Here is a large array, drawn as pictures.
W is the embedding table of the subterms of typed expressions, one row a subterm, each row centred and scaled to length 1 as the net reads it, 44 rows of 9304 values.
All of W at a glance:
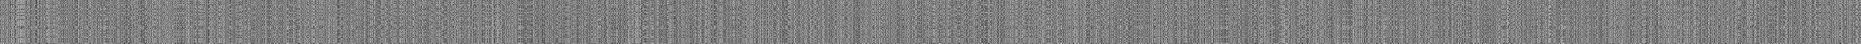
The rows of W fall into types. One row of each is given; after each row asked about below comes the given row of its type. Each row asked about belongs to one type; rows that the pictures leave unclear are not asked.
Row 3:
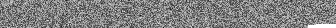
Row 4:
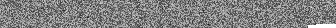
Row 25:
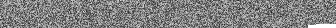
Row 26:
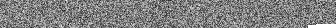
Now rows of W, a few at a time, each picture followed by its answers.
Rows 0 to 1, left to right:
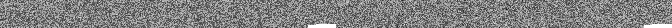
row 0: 25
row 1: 3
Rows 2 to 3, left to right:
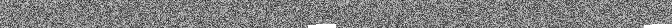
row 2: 4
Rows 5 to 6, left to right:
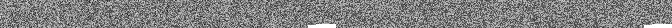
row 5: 25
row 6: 25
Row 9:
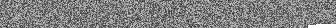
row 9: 26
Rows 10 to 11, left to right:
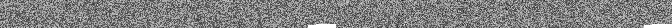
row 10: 25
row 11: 3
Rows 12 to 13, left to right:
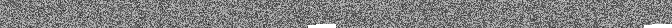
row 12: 4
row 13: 25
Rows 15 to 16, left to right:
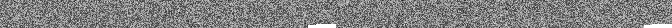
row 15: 26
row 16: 3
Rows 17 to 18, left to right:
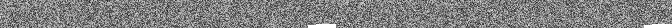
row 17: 25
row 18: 3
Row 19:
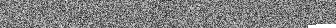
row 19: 26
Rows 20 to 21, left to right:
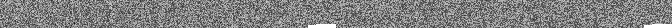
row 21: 25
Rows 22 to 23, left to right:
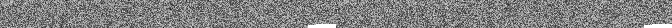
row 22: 3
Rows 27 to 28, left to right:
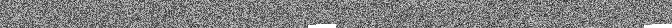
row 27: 26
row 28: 3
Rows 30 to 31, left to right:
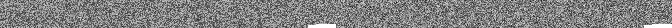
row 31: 4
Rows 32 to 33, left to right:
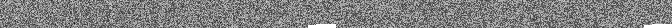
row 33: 25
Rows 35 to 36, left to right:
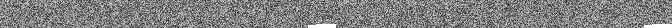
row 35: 4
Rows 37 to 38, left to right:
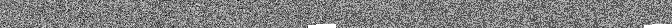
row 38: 25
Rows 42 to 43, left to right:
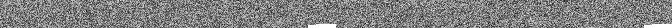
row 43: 3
